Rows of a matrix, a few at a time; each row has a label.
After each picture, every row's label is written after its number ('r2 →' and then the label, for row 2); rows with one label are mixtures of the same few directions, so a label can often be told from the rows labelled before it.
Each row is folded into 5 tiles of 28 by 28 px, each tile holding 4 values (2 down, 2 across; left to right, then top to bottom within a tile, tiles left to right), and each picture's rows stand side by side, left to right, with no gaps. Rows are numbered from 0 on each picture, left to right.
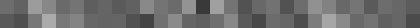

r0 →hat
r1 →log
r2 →hat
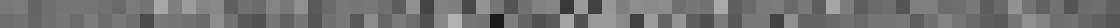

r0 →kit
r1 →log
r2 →kit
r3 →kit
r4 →hat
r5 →kit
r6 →log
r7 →hat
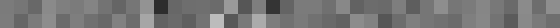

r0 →hat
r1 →kit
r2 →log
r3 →log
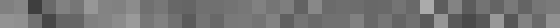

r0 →hat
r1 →hat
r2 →hat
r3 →hat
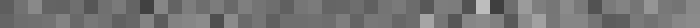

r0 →hat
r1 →hat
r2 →hat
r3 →log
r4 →hat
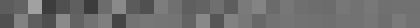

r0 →hat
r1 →hat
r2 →kit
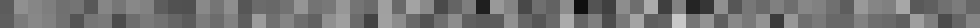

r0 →kit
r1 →kit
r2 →log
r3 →log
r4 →kit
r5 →hat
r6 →log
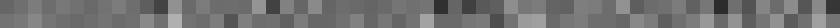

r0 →kit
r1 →kit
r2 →hat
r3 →log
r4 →log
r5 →kit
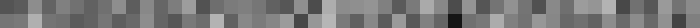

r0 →kit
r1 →kit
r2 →hat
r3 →kit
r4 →kit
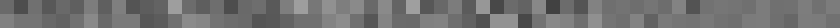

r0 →log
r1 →hat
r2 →log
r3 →log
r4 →kit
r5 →log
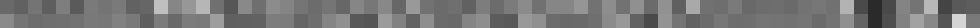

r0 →log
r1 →log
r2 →log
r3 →log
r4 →log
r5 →hat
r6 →kit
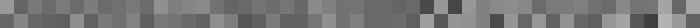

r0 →hat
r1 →log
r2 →hat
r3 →hat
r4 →log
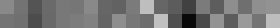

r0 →kit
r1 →hat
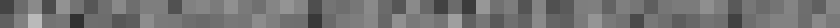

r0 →kit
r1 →hat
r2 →kit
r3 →kit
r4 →kit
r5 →kit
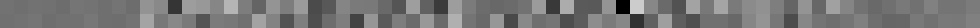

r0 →log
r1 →hat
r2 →kit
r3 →kit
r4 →log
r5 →log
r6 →hat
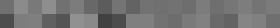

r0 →log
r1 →log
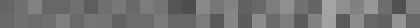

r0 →hat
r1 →kit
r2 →hat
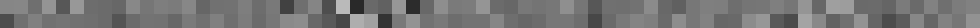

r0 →log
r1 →kit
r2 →log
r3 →log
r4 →kit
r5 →log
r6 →hat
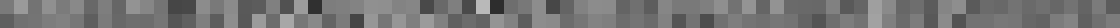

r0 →log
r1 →kit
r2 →hat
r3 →log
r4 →kit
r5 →log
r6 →kit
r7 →log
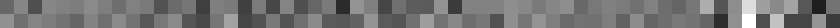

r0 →hat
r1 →log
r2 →log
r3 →hat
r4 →hat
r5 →hat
